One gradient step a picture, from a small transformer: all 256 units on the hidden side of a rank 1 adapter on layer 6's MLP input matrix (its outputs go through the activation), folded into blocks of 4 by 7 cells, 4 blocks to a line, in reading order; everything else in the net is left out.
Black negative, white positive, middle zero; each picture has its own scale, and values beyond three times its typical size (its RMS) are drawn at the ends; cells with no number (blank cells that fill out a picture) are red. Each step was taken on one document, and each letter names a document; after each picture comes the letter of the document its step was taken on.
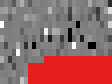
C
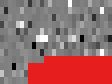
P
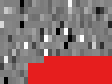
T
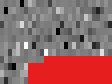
T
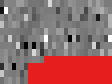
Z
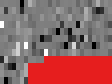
T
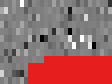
C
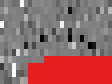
C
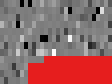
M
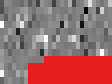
P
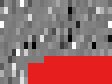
C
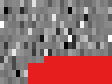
T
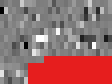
Z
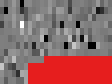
T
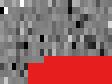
Z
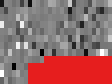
P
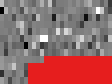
Z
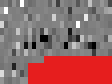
C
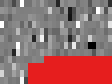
C
